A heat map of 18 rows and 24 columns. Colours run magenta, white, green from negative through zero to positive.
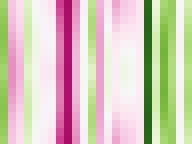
Overall the values sit about 50% of the way up the scale. Streaks run downward. The top and bottom halves mirror each other.
